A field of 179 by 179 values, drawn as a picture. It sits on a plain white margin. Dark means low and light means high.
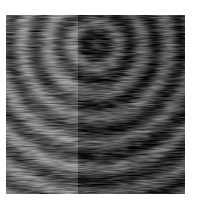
On average the colour sits 30% of the way up the scale. Concentric rings centre on the top middle. The left part is higher, up to a seam about 40% of the way across.
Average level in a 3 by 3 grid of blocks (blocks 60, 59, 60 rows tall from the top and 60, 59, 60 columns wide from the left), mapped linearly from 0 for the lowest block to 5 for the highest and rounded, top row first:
4 1 0 / 5 1 0 / 5 1 0
